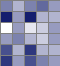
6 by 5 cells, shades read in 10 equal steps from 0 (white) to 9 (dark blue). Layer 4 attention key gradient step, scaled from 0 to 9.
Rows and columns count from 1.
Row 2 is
9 4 9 3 3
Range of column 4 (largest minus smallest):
4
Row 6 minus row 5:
1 1 -1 2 1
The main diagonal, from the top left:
5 4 1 2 3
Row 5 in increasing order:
3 3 3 7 8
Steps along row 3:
up down up up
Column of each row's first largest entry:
4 1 2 2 3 1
